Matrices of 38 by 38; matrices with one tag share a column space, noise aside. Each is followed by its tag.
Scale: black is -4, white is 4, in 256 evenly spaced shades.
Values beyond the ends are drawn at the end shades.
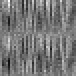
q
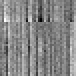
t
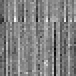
t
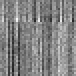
t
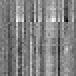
t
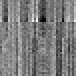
t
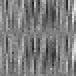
q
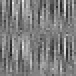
q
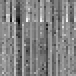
t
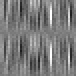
q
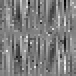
q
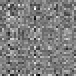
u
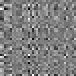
u
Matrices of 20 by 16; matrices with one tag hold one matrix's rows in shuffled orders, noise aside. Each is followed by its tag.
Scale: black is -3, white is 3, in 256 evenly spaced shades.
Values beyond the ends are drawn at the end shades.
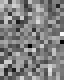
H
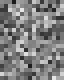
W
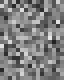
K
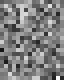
K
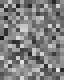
K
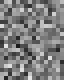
H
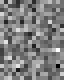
H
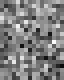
W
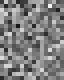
H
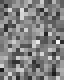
K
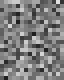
K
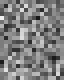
K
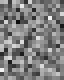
H
